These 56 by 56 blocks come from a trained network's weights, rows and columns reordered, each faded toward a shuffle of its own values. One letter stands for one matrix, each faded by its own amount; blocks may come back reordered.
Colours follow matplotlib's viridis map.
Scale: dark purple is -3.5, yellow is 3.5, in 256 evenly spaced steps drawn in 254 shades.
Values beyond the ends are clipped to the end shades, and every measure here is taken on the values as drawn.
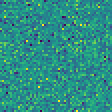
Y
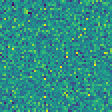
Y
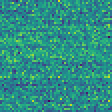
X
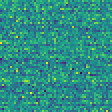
X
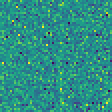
Y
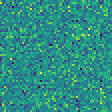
Y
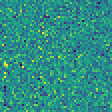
Y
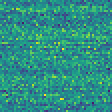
X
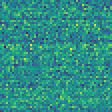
X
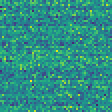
X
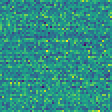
X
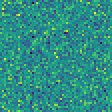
Y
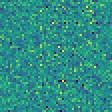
Y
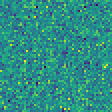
Y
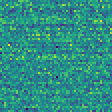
X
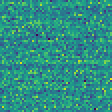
X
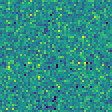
Y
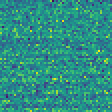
X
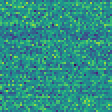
X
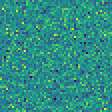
Y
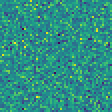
Y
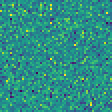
Y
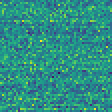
X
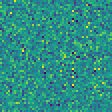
Y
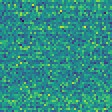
X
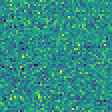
Y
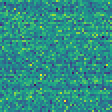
X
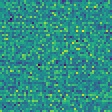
X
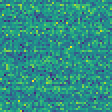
X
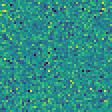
Y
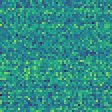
X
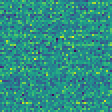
X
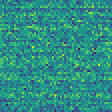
X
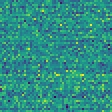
X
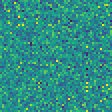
Y
